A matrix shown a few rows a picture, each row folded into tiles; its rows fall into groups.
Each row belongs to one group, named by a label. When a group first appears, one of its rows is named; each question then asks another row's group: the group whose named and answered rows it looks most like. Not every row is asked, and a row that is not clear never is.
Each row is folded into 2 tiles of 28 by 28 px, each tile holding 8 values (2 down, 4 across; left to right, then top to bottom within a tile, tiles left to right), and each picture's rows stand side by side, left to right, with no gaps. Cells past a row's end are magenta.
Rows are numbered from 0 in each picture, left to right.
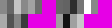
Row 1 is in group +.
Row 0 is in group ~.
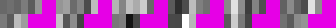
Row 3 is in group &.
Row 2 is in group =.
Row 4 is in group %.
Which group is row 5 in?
+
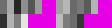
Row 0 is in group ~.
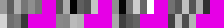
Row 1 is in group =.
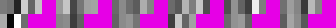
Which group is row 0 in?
&
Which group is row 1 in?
=
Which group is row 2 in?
+
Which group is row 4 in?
+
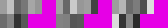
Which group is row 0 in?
=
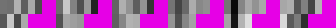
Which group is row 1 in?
%
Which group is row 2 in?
%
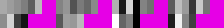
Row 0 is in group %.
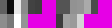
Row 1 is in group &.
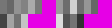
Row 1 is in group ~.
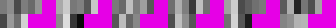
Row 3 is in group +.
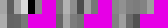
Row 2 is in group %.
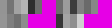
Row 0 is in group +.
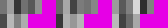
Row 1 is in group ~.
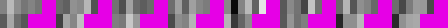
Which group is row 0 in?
%
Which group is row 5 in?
+
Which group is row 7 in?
&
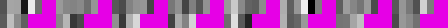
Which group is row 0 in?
+
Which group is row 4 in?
%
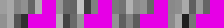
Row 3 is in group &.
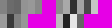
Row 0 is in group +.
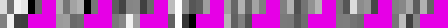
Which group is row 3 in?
%
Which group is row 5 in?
=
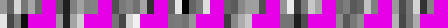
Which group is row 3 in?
=
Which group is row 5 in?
=
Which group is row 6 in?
+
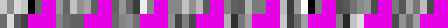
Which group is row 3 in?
~
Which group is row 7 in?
&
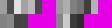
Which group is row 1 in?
%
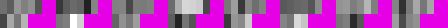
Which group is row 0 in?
&
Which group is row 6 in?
=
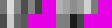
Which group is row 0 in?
%
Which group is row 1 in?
=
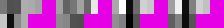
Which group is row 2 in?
=
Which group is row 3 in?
=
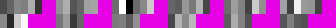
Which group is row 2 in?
=
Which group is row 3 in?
&
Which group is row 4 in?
+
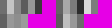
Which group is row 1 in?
+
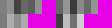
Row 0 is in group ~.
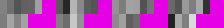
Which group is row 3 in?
&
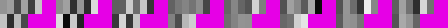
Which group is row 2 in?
&
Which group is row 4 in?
+
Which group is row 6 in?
+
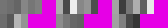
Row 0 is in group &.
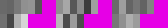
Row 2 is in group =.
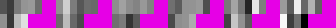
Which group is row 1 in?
%
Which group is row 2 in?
=
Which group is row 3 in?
&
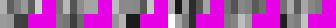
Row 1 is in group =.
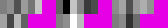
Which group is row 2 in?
=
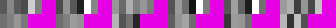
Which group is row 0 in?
+
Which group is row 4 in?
+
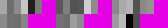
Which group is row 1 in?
+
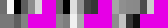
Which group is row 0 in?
=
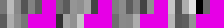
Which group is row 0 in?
%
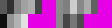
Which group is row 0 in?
&
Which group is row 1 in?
~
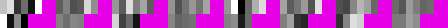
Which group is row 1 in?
+
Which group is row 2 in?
~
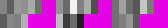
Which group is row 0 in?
&
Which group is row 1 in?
~
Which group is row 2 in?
+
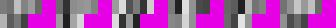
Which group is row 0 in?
~
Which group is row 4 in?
&
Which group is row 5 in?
~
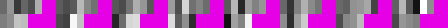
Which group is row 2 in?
&
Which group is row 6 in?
&
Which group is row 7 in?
+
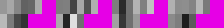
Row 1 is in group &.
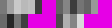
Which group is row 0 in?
~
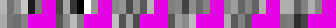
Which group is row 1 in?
+
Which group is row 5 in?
=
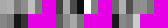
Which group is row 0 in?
=
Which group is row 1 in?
+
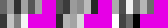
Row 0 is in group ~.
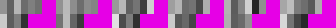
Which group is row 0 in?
~
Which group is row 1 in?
%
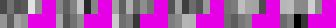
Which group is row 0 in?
+
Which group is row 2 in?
~
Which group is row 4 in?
~
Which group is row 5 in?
=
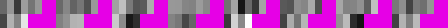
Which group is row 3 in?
=
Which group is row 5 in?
&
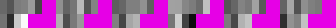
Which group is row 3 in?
%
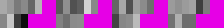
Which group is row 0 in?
%
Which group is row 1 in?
+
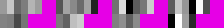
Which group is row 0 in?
=
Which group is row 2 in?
=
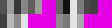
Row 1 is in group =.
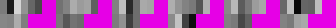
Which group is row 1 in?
~
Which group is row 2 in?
=
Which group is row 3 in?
%
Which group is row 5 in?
=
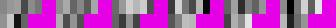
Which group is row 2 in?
~
